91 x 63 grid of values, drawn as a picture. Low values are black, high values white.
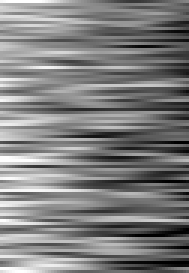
On average the colour sits 50% of the way up the scale. Values rise toward the left. The grain runs across in streaks.
